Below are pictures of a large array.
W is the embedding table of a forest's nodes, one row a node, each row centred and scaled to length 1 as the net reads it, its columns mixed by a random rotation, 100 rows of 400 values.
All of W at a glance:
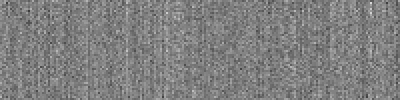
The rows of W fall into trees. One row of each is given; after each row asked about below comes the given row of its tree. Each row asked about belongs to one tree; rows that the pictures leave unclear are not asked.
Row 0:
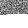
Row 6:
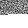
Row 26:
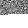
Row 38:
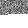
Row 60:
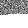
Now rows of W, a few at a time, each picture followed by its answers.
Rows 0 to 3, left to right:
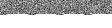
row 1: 0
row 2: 38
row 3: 38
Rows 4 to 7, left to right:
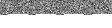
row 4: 38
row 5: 6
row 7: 60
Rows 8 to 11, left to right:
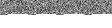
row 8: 38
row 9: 38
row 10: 6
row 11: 6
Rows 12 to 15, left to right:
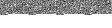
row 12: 38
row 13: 38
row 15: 38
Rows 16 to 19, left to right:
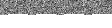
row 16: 26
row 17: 26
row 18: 38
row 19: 26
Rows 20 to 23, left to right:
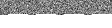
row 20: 60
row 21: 6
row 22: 0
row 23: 6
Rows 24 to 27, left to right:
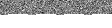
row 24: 6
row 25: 26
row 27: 60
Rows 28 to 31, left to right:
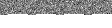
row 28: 6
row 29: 60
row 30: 26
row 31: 60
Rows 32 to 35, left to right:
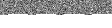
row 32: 26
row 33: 26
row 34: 0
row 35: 38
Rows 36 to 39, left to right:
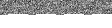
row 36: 60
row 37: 6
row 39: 60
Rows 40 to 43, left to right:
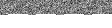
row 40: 38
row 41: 6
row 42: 60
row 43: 60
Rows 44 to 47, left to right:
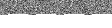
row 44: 26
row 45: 38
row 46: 26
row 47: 6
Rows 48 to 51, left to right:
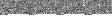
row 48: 26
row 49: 38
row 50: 38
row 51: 38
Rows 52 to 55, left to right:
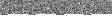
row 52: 38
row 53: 6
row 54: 60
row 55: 38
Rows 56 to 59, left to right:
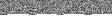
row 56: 6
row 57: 38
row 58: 38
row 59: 0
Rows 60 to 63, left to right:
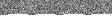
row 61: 0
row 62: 6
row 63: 6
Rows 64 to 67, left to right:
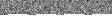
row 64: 0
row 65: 38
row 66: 26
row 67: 26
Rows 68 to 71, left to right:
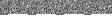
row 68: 60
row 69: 60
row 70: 0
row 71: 6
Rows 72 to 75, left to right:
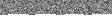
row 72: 26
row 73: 6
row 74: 60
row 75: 26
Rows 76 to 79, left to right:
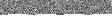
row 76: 26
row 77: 38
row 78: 0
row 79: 38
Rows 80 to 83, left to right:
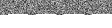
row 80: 26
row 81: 0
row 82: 0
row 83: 6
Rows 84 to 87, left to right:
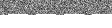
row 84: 26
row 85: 0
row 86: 60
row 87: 6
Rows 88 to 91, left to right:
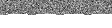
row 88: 38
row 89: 60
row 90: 6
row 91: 6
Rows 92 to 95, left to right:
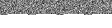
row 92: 6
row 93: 60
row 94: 6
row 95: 60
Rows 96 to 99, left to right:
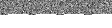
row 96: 6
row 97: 6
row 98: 38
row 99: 60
